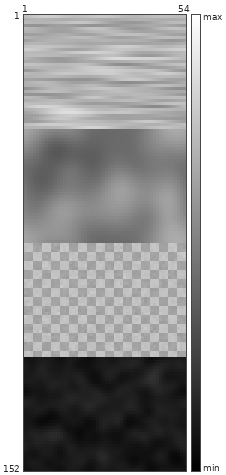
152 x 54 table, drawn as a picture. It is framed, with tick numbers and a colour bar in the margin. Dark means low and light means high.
The table splits into 4 rows of 1 panel. Panel 1,1: high, streaked across. Panel 2,1: middling, smooth. Panel 3,1: high, checkered. Panel 4,1: very low, blotchy, faint in contrast.
